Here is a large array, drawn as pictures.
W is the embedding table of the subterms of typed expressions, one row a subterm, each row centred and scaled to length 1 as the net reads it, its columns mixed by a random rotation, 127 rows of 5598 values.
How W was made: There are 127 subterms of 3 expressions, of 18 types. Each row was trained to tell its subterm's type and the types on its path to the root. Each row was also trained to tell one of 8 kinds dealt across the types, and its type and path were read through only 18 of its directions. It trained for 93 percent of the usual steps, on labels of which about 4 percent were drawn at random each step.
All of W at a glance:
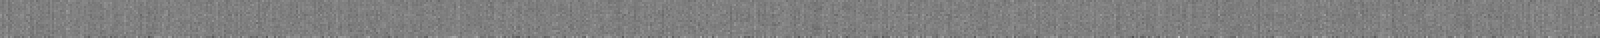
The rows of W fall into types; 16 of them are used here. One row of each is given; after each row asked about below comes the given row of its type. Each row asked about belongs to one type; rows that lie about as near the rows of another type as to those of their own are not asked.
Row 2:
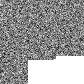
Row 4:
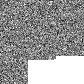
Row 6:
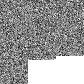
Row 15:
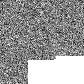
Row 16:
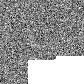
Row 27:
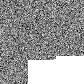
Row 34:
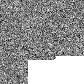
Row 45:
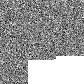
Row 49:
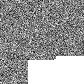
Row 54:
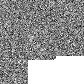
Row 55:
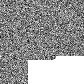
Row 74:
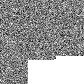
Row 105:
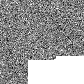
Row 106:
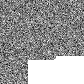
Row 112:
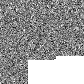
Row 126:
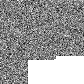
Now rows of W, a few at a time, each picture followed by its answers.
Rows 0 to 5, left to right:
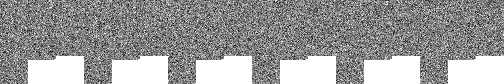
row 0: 105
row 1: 105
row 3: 126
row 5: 6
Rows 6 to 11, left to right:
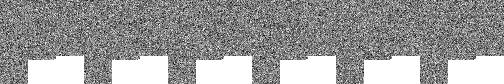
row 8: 16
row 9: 27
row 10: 34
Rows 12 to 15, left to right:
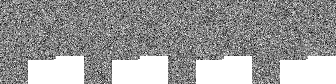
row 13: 126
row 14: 54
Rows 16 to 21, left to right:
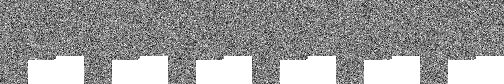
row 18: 2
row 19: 34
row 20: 4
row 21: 74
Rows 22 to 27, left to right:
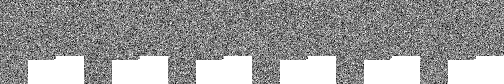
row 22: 55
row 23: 2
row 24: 34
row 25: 15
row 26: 106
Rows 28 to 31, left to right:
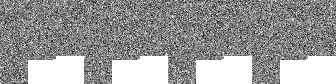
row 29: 6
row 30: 16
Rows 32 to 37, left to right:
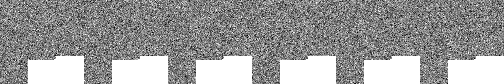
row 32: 74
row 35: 4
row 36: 34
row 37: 16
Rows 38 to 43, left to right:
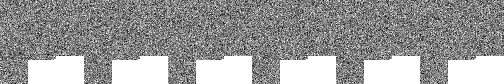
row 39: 2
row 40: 16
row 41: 55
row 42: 2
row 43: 55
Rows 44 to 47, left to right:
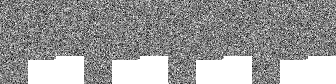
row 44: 27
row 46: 34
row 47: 105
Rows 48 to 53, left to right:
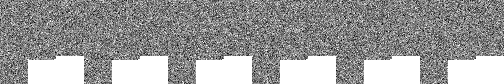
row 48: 4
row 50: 45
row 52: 27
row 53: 126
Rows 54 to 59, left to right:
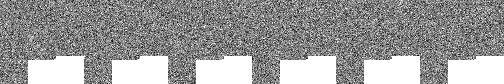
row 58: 4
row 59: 49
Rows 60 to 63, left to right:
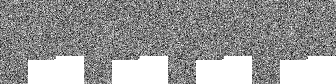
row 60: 126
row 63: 126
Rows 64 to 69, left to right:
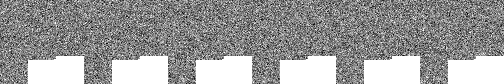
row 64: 45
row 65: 2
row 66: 49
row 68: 45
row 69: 27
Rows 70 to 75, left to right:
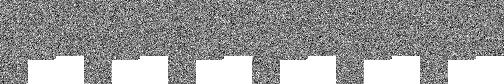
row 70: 105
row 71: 45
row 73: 6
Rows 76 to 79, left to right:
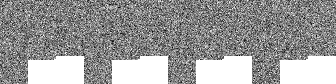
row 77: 55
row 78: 54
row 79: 112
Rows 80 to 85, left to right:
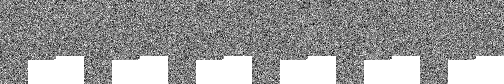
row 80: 54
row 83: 74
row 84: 55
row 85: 105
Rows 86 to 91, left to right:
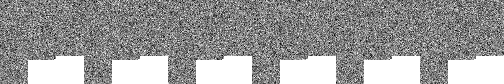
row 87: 6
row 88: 112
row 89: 105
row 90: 74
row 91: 6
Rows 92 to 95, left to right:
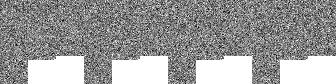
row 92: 74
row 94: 6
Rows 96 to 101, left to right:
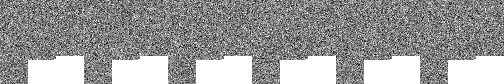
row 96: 15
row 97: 27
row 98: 15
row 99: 34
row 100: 49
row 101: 49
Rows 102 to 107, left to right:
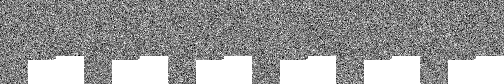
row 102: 45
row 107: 16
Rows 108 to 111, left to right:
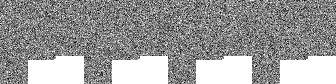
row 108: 2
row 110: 4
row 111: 105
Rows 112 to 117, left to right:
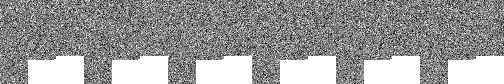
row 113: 74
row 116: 126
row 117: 49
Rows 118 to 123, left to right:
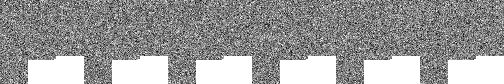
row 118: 74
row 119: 126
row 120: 49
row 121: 6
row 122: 27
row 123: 112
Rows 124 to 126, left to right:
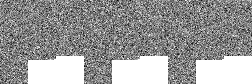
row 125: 49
